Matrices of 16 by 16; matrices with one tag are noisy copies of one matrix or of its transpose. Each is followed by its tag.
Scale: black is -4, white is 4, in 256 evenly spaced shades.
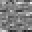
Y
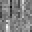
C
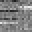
C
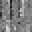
C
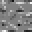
Y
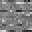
Y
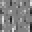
Y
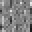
Y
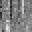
C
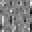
Y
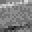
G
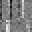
C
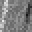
G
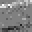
G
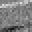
G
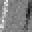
G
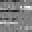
C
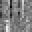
C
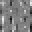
Y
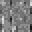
Y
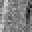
G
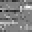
C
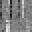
C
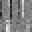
C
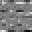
Y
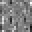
Y
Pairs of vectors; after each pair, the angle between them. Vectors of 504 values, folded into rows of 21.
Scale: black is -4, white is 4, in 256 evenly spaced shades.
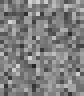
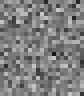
partly opposed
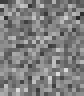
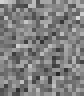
nearly opposite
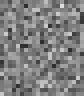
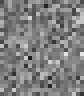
partly opposed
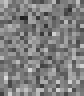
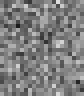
orthogonal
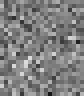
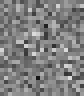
orthogonal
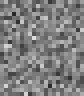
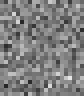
nearly opposite
